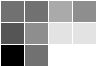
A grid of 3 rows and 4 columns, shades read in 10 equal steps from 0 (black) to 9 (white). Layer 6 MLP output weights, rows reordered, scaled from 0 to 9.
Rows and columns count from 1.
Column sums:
7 13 23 22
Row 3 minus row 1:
-4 0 3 4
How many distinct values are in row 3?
3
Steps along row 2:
up up same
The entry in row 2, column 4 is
8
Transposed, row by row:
4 3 0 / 4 5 4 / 6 8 9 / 5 8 9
